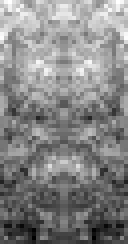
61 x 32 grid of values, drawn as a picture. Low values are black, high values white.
There are no regular stripes. No single row or column stands out from its neighbours. The texture is blotchy. The left and right halves mirror each other. The field climbs toward the top.
